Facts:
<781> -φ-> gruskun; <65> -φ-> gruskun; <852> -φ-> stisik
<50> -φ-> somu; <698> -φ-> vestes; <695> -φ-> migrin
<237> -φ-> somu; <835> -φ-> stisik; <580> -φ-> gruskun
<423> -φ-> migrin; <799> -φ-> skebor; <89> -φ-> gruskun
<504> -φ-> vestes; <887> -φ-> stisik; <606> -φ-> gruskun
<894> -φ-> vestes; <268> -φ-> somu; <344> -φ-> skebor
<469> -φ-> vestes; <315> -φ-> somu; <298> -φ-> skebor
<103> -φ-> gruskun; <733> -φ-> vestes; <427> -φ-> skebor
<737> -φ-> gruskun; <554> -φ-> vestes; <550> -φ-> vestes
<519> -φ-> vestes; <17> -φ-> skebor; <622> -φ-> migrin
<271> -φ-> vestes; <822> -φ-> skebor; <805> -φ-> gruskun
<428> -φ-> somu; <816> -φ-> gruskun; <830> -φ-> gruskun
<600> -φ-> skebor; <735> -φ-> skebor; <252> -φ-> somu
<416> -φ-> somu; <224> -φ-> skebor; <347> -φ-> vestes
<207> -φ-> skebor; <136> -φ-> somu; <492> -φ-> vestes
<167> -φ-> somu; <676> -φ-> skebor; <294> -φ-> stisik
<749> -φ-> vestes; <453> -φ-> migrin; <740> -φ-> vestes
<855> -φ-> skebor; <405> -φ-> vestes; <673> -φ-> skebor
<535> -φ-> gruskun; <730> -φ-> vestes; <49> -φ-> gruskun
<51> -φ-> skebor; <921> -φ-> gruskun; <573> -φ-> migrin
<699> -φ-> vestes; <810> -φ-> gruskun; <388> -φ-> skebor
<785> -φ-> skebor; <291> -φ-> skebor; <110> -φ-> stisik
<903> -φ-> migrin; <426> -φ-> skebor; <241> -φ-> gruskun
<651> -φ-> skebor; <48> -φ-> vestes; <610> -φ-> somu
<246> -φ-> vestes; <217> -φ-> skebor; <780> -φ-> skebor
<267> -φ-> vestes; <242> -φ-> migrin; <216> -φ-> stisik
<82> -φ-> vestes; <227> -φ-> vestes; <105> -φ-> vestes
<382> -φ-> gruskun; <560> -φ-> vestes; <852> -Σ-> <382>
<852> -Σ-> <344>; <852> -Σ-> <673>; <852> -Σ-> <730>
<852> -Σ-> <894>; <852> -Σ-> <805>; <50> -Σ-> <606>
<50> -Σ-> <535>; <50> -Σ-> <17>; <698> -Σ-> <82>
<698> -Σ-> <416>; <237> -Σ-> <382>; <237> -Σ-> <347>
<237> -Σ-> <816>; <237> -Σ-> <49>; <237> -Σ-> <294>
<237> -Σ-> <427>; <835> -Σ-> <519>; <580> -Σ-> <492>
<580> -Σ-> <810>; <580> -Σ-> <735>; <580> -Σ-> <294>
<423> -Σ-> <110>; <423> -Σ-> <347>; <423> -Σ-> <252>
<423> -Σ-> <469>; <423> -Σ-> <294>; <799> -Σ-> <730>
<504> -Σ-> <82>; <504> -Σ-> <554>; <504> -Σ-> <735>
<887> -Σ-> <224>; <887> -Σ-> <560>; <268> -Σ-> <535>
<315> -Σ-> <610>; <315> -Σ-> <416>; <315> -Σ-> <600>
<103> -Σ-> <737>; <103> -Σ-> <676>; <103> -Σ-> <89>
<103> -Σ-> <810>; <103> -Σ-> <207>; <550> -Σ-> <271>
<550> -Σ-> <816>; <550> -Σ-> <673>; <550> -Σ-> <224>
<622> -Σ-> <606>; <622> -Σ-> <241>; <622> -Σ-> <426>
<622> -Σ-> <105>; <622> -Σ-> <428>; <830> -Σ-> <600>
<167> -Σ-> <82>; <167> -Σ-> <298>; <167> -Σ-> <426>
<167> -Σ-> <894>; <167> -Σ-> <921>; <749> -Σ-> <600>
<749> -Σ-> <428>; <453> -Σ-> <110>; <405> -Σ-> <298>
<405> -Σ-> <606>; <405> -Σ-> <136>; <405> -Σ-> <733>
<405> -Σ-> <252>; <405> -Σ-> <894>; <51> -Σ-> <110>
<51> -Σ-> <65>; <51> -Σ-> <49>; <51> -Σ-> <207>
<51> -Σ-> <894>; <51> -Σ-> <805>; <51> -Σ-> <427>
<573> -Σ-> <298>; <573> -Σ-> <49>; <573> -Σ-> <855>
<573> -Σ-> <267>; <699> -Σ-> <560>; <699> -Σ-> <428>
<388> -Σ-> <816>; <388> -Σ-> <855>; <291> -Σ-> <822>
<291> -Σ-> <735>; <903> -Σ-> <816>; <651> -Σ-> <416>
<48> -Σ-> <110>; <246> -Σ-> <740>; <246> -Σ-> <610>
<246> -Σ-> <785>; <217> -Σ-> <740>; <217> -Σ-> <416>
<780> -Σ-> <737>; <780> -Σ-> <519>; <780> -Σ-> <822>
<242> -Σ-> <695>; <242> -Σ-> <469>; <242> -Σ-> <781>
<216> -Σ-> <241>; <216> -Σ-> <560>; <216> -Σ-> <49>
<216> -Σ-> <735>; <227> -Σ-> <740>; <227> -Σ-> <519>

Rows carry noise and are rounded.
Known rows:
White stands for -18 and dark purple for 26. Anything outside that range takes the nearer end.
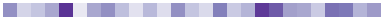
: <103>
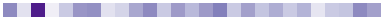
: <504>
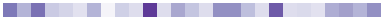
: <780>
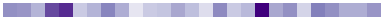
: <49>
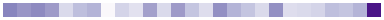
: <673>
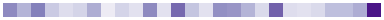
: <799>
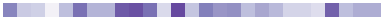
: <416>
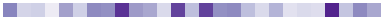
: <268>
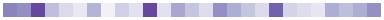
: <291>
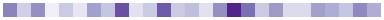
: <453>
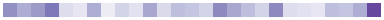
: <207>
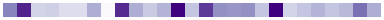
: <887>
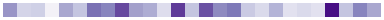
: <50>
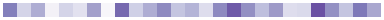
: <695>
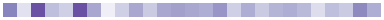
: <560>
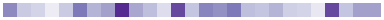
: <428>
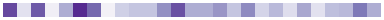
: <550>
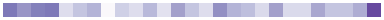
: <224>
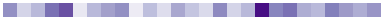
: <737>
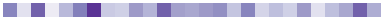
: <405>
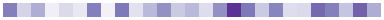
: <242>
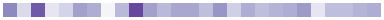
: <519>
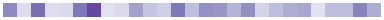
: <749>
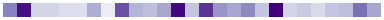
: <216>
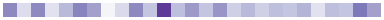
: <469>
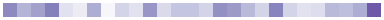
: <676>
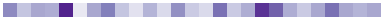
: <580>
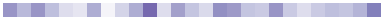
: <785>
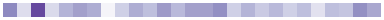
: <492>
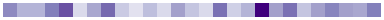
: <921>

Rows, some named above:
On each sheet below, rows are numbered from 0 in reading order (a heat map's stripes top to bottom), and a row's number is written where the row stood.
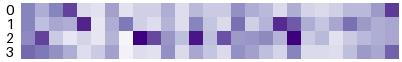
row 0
<17>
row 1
<580>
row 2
<835>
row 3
<388>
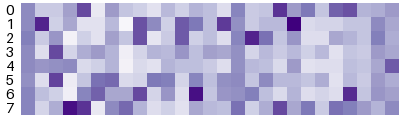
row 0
<781>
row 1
<294>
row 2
<453>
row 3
<492>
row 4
<427>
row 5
<698>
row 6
<237>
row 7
<535>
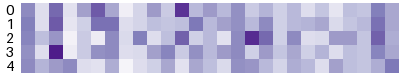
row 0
<347>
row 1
<699>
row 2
<423>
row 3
<504>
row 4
<600>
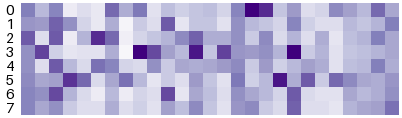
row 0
<622>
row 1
<822>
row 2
<550>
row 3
<835>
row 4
<105>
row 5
<241>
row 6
<291>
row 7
<51>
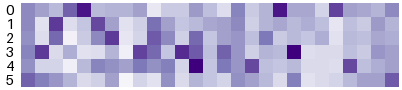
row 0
<816>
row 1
<82>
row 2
<246>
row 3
<110>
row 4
<315>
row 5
<388>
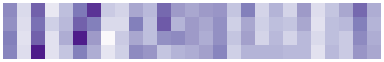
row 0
<405>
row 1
<733>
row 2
<271>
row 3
<554>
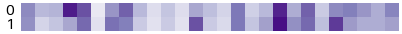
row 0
<606>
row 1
<830>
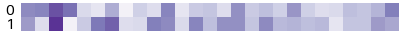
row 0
<735>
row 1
<698>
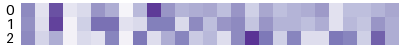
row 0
<519>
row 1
<698>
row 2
<242>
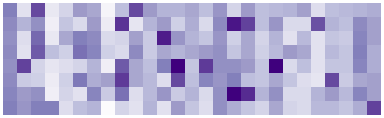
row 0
<519>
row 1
<903>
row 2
<48>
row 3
<105>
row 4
<852>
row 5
<428>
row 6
<573>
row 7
<224>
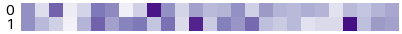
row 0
<740>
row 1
<167>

